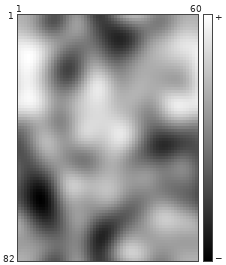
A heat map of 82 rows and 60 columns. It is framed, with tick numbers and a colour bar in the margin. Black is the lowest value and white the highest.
Stripes: none. Odd rows or columns: none. Ninth with the lowest average: bottom left. Lone odd cells: none.
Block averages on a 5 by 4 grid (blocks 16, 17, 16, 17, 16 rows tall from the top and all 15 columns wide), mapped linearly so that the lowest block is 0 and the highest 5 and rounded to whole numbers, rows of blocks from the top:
4215 / 5445 / 3441 / 0432 / 2134
